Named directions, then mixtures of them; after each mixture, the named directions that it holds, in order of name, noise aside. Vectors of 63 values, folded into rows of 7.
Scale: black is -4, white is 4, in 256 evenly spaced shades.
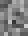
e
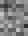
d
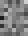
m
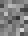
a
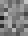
m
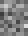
d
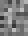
e, m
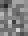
d, e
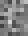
e, m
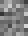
d, m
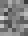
m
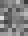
m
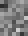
a, d, e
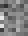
d, m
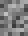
a, e, m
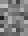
a, d, m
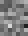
d, m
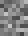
a, d, m
